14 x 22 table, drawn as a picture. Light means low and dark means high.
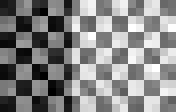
Seam: vertical, 40% of the way across, the left part higher. Average level on the scale: 50%. Grain: checkered.
